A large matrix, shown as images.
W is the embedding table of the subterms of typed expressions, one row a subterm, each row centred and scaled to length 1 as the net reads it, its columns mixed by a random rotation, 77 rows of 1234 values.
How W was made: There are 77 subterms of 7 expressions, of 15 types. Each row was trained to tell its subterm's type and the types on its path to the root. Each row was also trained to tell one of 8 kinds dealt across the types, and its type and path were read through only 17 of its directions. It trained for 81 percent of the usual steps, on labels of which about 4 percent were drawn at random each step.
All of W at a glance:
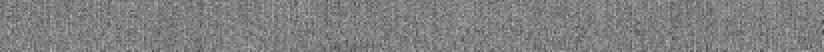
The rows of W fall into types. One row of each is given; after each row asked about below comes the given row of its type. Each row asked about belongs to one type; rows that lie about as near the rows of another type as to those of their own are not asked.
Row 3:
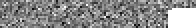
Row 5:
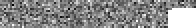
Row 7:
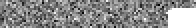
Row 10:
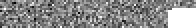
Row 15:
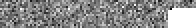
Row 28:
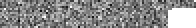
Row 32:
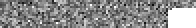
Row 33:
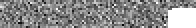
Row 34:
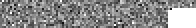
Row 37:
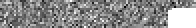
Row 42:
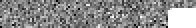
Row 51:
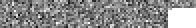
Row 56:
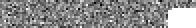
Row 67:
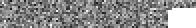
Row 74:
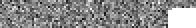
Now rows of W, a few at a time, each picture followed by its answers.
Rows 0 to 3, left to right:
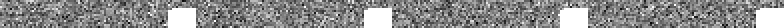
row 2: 10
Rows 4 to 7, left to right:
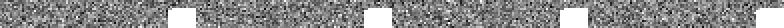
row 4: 32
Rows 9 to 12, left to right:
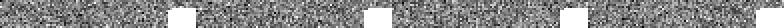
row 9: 10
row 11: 32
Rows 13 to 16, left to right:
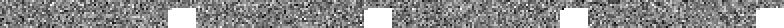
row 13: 34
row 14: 33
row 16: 5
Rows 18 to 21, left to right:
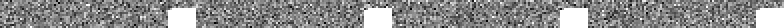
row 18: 42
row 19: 7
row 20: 3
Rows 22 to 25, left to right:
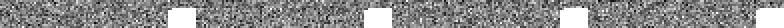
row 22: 5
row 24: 5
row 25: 37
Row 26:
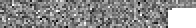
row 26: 51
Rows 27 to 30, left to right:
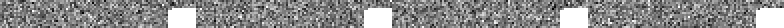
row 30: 3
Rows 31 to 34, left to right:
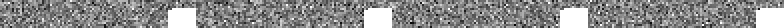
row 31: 67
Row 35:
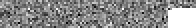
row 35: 7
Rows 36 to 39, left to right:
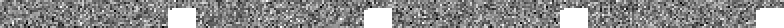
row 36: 15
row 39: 67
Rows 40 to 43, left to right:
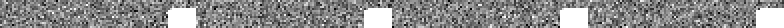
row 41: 3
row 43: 37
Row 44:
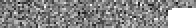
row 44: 32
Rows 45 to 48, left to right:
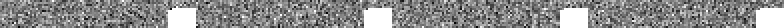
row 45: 67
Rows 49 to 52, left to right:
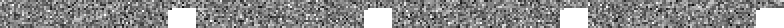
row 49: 7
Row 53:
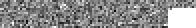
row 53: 15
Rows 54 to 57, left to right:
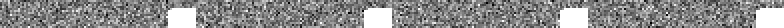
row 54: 37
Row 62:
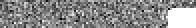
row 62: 67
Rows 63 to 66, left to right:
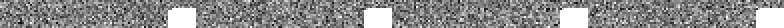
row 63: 33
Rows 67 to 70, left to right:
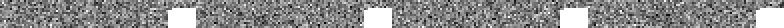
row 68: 7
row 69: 42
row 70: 10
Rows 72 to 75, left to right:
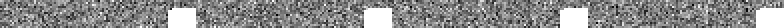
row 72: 32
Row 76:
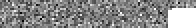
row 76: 51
